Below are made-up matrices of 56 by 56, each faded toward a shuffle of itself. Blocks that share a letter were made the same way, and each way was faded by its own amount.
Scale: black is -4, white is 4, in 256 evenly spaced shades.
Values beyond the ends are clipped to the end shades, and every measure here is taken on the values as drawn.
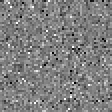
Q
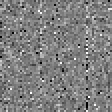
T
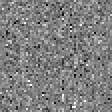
T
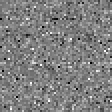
Q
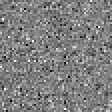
Q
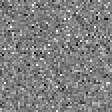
Q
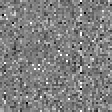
T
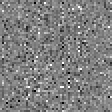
T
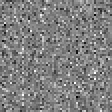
T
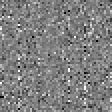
T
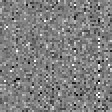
T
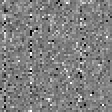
T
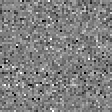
Q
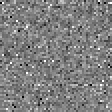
Q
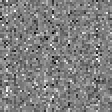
T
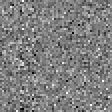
T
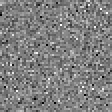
Q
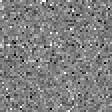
Q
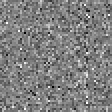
T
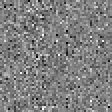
T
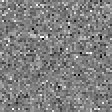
Q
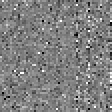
T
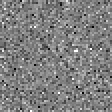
Q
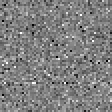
Q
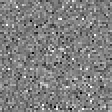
Q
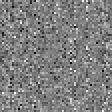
T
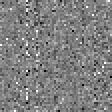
T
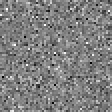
Q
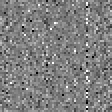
T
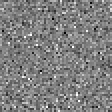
Q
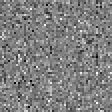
T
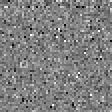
Q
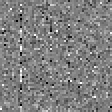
T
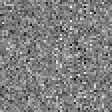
T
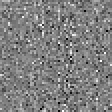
T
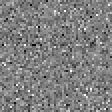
Q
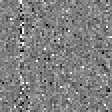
T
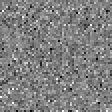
Q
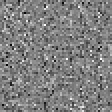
T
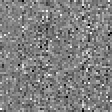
T
